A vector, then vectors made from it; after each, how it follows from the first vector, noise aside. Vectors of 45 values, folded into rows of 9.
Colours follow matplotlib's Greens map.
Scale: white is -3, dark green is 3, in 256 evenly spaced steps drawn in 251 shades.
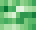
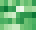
copied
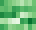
reversed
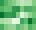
reversed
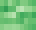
shrunk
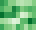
reversed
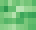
shrunk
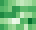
reversed
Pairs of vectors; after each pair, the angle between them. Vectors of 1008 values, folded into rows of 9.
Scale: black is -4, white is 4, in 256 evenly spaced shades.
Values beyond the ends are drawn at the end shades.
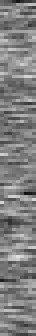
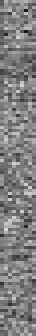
partly opposed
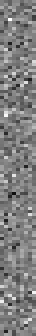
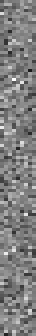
partly opposed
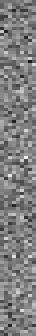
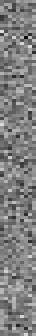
partly aligned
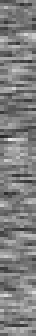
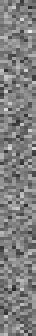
orthogonal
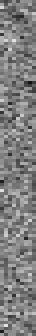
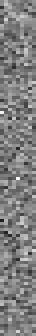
partly opposed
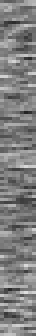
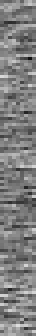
nearly parallel
